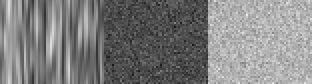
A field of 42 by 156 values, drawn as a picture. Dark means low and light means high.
It is made of 1 by 3 panels. Panel 1,1: middling, streaked downward, strong in contrast. Panel 1,2: low, fine-grained. Panel 1,3: high, fine-grained.
